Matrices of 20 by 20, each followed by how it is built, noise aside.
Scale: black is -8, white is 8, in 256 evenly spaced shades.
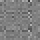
low rank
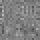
low rank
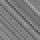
Toeplitz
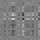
low rank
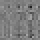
low rank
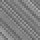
Toeplitz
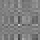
low rank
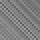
Toeplitz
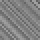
Toeplitz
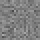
low rank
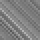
Toeplitz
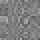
low rank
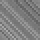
Toeplitz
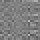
low rank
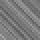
Toeplitz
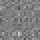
low rank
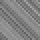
Toeplitz
